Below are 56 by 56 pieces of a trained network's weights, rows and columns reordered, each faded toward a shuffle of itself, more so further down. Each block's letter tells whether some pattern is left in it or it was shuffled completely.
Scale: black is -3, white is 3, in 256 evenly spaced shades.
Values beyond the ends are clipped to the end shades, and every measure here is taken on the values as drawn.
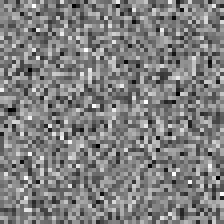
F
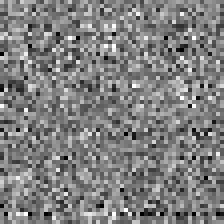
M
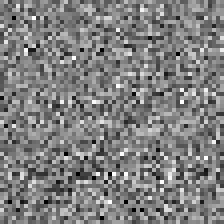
M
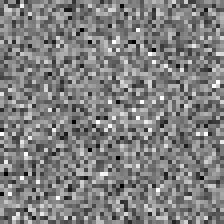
F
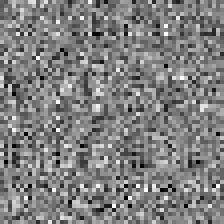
M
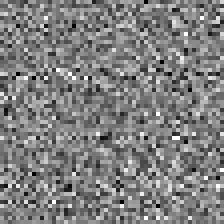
M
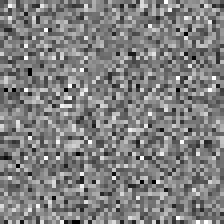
M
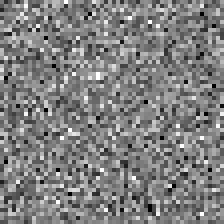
F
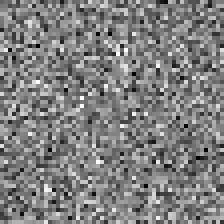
F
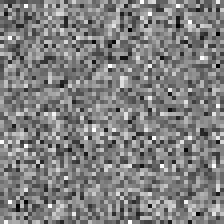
M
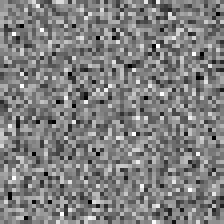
F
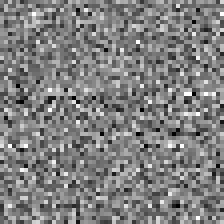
M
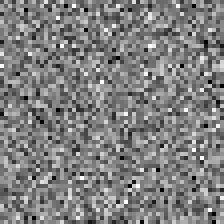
F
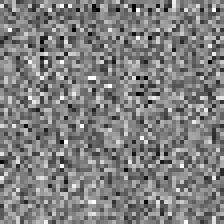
M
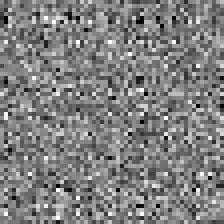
M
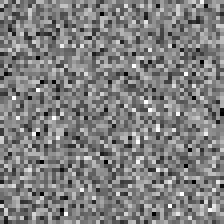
F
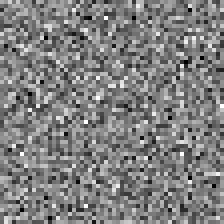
F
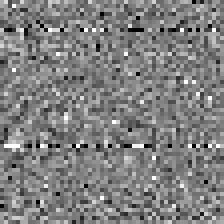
M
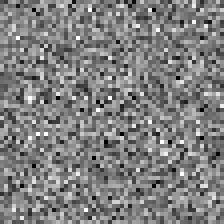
F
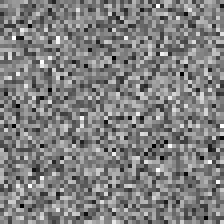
F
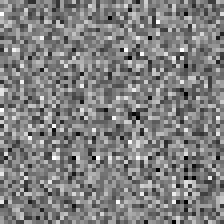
M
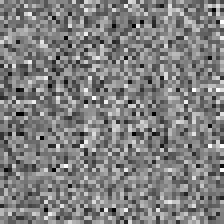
M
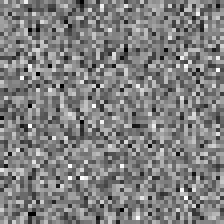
M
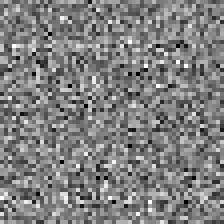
M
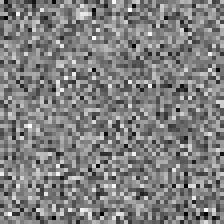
M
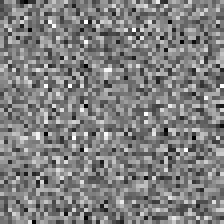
M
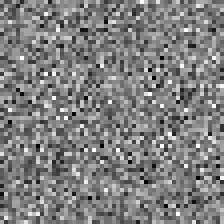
F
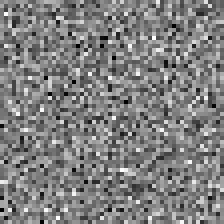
F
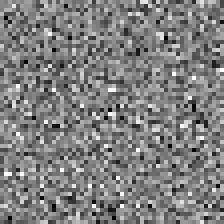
F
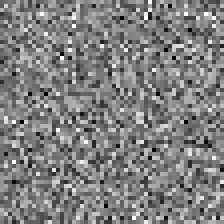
M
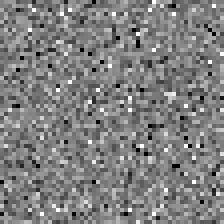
F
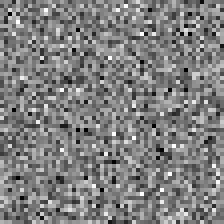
F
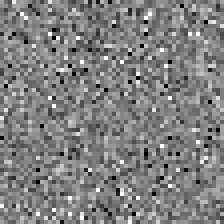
F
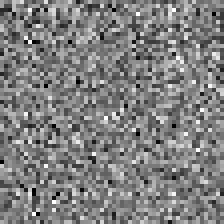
M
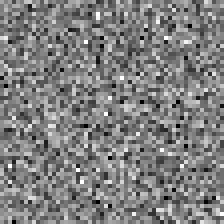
F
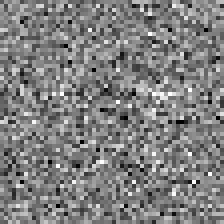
M
